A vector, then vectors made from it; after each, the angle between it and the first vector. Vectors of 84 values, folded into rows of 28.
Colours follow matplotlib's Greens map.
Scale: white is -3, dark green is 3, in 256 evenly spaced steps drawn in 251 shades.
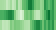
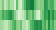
nearly parallel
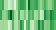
partly aligned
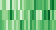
partly aligned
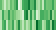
partly aligned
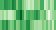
nearly opposite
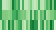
orthogonal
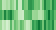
nearly parallel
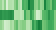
nearly parallel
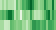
nearly parallel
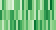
partly aligned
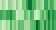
nearly parallel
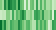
partly opposed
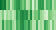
partly opposed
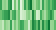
partly aligned
